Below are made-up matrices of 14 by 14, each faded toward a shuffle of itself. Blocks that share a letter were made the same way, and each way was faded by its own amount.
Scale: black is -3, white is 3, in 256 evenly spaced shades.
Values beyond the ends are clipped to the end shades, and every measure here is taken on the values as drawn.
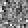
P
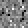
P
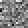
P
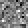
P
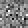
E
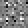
P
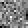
P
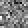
E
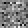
E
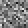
P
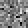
P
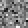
P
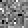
P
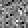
P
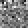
E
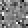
P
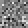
P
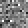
E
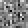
P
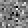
P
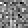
E
